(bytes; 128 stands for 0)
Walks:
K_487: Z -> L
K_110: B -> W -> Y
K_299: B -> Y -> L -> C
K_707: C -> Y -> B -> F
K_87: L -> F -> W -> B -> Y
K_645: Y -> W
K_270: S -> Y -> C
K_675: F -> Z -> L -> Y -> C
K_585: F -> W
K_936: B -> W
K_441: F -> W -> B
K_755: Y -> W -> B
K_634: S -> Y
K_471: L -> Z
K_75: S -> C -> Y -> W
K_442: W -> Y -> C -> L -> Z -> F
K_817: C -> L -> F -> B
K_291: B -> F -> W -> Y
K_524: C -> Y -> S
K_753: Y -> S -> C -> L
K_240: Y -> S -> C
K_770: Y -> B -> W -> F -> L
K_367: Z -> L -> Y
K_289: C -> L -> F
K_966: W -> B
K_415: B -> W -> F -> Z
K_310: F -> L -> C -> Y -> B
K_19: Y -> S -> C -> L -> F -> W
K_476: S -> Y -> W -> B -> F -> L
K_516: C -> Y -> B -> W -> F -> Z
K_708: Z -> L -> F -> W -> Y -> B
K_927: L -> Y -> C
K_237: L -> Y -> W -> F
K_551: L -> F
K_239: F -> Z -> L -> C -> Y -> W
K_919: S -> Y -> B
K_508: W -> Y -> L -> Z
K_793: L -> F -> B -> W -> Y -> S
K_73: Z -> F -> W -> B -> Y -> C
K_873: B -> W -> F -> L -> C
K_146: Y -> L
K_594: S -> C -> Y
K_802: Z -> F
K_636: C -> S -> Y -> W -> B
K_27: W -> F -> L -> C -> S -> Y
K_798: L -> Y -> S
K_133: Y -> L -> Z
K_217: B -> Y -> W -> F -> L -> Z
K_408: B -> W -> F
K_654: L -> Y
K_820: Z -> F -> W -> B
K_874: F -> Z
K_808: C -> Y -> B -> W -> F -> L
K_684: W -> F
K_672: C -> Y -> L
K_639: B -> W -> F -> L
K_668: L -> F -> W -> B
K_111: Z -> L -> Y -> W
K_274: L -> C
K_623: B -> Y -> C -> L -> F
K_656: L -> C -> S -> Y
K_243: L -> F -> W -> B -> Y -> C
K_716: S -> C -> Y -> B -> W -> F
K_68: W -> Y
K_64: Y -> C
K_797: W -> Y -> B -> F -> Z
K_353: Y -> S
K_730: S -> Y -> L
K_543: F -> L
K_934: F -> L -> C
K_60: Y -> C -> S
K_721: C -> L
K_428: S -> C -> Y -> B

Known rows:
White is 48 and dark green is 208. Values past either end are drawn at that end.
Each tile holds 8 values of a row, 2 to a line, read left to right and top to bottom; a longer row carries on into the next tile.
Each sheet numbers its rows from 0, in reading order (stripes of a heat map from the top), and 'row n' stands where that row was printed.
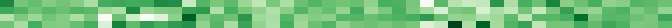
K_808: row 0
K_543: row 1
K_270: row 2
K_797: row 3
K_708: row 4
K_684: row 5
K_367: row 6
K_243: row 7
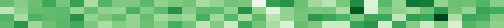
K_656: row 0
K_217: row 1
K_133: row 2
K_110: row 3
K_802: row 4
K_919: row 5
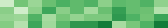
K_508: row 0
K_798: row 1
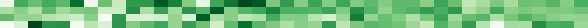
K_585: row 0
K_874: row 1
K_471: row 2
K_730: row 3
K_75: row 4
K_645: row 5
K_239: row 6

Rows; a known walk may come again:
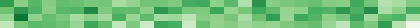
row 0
K_75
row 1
K_133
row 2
K_639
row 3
K_636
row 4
K_645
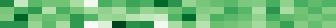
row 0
K_270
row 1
K_585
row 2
K_428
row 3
K_111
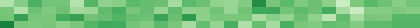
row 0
K_299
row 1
K_243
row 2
K_623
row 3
K_808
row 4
K_27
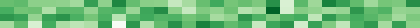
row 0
K_755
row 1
K_634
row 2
K_934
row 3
K_802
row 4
K_237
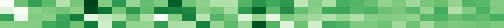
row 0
K_68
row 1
K_721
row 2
K_289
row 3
K_146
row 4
K_770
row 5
K_708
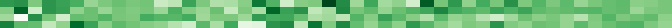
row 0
K_487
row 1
K_873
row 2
K_408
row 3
K_551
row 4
K_524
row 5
K_730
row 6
K_476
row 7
K_19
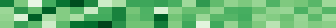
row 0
K_471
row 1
K_274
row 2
K_594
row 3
K_217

